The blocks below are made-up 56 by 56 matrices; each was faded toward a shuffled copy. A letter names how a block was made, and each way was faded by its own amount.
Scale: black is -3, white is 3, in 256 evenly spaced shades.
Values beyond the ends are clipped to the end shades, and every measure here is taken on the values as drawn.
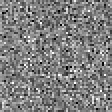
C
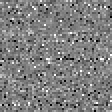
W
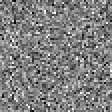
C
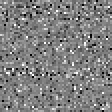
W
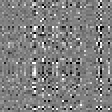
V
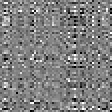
V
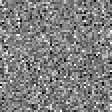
C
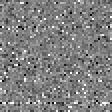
W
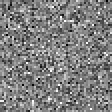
C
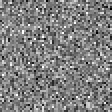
C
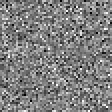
C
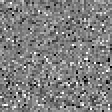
W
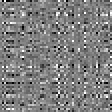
V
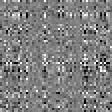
V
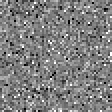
W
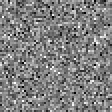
C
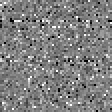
W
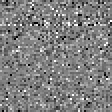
W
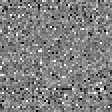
W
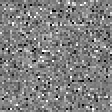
W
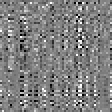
V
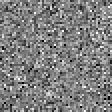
C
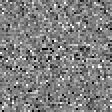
W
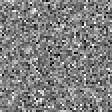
C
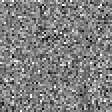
C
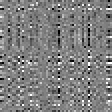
V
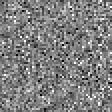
C
